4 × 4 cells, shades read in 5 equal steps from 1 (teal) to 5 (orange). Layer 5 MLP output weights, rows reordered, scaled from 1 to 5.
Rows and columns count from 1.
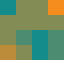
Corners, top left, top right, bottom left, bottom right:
1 5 4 2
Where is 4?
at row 4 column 1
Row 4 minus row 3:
1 1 0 0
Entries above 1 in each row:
3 4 3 3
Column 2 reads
3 3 2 3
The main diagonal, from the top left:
1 3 1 2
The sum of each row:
12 12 8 10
